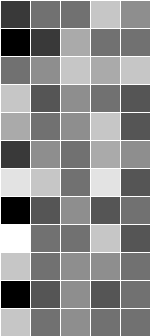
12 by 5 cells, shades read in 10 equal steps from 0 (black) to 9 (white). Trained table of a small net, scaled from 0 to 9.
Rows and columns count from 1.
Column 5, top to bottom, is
5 4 7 3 3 5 3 4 3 4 4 4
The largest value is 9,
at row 9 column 1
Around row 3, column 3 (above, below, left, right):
6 5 5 6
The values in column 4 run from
3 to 8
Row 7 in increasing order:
3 4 7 8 8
